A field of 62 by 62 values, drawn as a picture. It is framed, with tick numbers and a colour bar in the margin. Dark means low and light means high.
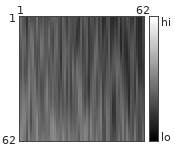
Ninth with the lowest average: top right. Slope: up to the bottom left. Mirror symmetry: none. Grain: streaks running down.
